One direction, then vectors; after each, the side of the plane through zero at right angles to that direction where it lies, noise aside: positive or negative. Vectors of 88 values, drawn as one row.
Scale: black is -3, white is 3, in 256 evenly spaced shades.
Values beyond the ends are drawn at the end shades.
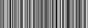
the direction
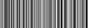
negative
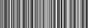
negative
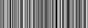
positive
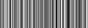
positive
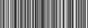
positive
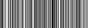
positive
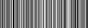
negative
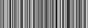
positive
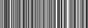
negative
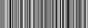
positive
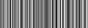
positive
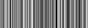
positive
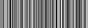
positive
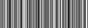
positive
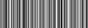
negative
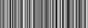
positive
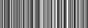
negative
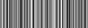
positive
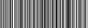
positive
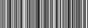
positive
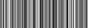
positive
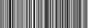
positive
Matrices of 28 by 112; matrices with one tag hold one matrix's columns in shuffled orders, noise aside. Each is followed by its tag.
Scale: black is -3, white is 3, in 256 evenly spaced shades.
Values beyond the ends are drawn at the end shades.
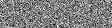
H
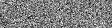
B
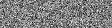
B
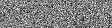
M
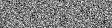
M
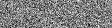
H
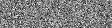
B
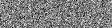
B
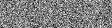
H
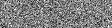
H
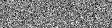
B
